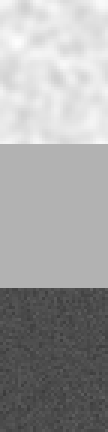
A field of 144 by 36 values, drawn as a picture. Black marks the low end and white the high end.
The table splits into 3 rows of 1 panel. Panel 1,1: very high, blotchy, faint in contrast. Panel 2,1: high, flat. Panel 3,1: low, fine-grained, faint in contrast.
